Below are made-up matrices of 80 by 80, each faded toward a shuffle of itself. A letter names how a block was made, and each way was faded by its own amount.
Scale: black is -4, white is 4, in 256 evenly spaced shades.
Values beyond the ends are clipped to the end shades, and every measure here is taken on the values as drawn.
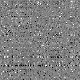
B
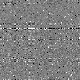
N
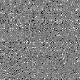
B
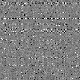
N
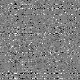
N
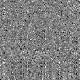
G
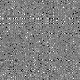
B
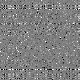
N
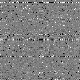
N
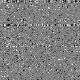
B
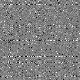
N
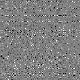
B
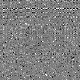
N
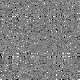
B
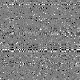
N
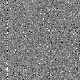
G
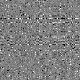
N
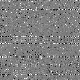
N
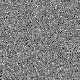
G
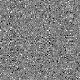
G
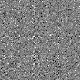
G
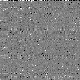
N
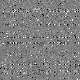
B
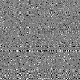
N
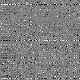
N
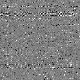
B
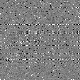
N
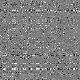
B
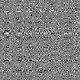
N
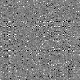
B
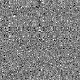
G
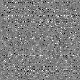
B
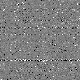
B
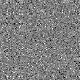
G
